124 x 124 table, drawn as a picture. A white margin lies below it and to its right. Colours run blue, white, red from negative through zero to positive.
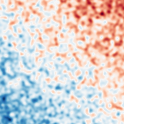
There is an overall slope up to the top right. The field is mottled with small blotches. The ninth with the highest average is the top right. No row or column stands out. No regular stripes run through it.
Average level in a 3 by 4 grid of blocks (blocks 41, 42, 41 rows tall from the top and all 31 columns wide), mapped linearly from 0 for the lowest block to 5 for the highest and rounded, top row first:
3 3 4 5 / 1 2 3 4 / 0 1 2 3
